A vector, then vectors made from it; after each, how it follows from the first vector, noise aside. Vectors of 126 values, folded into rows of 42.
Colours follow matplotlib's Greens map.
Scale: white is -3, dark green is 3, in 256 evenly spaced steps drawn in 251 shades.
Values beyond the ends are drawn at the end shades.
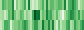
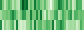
wrapped around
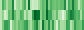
copied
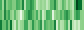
wrapped around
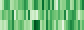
wrapped around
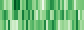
wrapped around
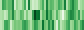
copied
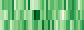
copied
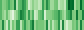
wrapped around
